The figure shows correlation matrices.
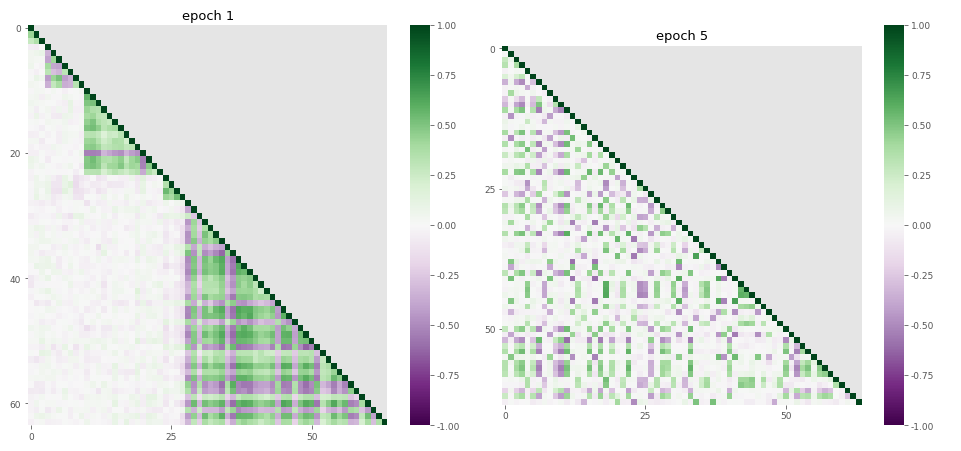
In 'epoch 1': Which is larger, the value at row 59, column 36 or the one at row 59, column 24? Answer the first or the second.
the second
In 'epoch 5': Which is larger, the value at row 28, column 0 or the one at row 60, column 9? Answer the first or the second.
the first
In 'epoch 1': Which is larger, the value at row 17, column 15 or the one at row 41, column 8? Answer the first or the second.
the first
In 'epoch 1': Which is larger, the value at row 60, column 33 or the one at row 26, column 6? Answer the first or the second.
the first
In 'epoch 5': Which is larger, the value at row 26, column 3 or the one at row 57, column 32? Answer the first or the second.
the second
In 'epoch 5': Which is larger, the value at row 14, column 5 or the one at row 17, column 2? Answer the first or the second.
the second
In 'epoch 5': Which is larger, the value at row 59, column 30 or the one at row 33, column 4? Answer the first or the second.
the first
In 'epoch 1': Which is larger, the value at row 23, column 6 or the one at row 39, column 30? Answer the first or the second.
the first
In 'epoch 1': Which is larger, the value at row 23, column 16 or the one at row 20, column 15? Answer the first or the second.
the first
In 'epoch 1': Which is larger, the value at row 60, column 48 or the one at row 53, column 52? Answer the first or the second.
the first
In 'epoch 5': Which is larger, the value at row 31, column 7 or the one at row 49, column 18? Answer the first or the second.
the second
